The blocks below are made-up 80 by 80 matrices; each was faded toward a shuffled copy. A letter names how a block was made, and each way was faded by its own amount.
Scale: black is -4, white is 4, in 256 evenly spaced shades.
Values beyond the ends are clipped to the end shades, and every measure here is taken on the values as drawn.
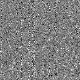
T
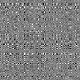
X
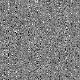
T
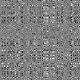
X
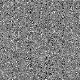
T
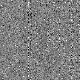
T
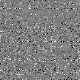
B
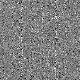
T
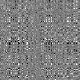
X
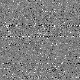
B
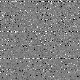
B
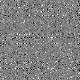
B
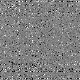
B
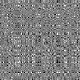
X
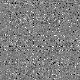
B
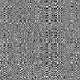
X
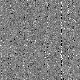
T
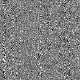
T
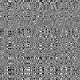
X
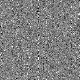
T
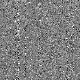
T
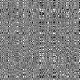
X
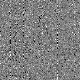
T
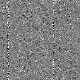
T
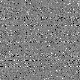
B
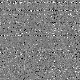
B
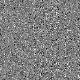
T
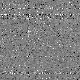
B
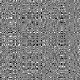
X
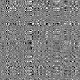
X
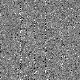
T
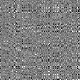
X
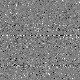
B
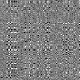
X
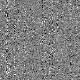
T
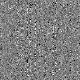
T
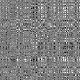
X
